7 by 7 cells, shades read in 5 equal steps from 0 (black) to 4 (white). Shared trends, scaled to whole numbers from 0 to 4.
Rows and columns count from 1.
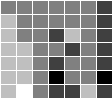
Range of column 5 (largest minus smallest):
2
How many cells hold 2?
24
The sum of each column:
20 19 14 9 13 15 6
